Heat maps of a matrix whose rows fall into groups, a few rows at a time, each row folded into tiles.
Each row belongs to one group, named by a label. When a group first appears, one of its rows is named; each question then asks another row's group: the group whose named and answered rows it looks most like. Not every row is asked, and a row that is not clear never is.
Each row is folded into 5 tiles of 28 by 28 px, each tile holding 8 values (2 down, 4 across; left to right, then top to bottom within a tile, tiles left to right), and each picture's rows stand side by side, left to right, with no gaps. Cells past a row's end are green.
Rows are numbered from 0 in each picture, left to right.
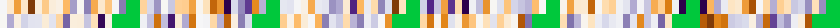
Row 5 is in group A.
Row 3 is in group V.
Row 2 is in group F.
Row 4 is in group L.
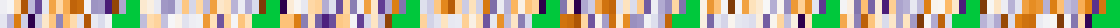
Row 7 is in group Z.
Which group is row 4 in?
A
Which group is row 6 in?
V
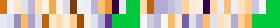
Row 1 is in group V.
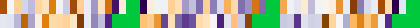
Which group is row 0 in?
Z
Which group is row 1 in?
F
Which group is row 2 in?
Z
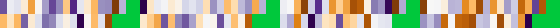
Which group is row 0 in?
F
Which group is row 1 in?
F
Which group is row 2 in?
A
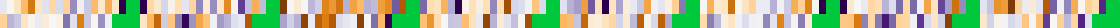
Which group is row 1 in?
F
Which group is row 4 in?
V
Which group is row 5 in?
L
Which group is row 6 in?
F
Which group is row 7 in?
L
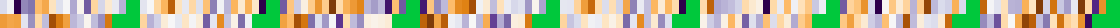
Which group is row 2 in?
A
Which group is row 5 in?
V
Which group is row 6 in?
A
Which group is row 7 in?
Z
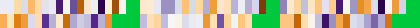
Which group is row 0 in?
F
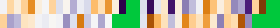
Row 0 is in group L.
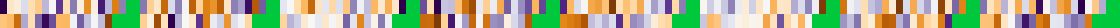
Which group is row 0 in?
F
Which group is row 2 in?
L
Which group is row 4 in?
A
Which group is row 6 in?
Z
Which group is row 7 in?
F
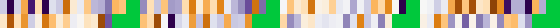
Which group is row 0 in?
V
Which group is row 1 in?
A
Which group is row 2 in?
L
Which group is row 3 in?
A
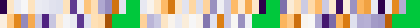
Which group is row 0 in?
F
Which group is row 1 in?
L
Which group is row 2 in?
F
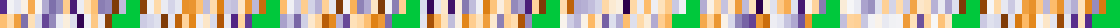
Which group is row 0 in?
F
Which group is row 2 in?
Z
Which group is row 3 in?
V
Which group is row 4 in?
V
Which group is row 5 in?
F
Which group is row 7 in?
Z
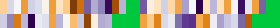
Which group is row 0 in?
A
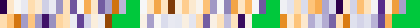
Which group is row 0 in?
F
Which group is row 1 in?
L
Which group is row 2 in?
F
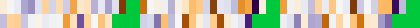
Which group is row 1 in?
Z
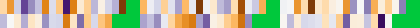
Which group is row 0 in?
V
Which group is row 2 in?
L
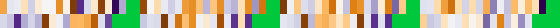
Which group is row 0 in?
Z
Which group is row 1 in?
Z
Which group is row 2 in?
Z
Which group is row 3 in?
L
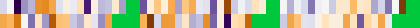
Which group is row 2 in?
V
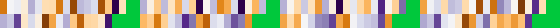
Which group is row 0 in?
Z
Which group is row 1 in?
F
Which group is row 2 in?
F
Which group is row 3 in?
Z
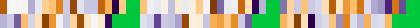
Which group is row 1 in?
Z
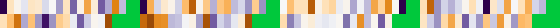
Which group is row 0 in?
F
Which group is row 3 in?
V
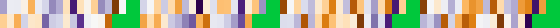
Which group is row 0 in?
F
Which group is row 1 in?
F
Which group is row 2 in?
Z
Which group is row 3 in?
Z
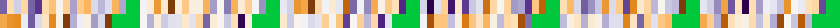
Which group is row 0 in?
A
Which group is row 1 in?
L
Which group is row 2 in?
L
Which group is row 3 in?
V
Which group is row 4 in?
V
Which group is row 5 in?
V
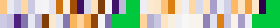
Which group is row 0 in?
Z
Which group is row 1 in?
L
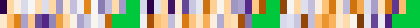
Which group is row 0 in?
F
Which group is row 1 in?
V
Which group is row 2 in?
Z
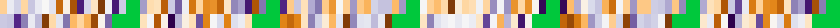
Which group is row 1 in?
A
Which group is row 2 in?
A
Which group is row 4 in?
A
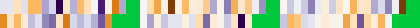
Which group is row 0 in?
F
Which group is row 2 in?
V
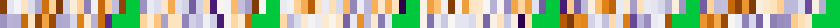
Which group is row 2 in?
L
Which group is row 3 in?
L
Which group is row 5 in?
A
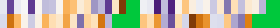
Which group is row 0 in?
V
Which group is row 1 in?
A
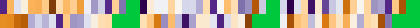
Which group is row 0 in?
A
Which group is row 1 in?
F
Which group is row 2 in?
V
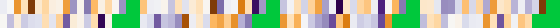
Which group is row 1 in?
Z
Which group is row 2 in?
F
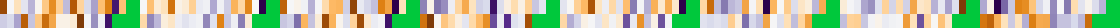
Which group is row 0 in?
Z
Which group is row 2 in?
Z
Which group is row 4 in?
L
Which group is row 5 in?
V
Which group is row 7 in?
A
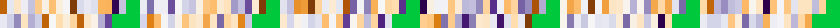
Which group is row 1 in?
V
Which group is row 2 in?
L
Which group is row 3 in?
F
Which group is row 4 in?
L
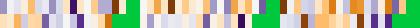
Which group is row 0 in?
F
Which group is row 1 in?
L
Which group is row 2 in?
Z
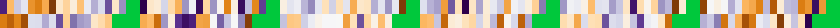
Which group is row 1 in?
F
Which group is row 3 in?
V
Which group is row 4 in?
F
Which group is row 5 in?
Z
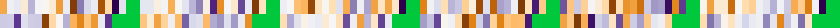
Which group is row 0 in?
Z
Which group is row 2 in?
L
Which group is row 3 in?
Z
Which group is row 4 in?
A
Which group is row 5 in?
L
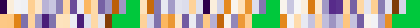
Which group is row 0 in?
F
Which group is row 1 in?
V
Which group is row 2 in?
F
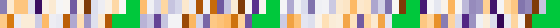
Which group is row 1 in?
Z
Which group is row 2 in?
V
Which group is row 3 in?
F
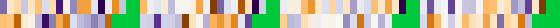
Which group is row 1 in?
Z
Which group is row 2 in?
L
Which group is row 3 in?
V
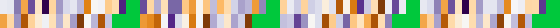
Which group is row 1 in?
A
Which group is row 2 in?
Z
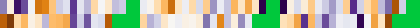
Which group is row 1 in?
L
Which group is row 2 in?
F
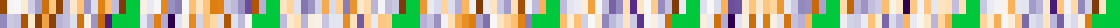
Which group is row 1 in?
A
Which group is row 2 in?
V
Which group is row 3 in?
Z
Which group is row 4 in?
F
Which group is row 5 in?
A
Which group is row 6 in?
V
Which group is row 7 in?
F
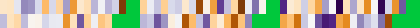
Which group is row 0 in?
V
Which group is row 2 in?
F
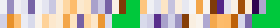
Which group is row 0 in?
V
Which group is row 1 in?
Z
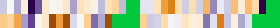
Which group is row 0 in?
A
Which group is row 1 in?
L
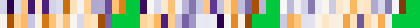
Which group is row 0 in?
V
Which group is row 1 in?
F
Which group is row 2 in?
V
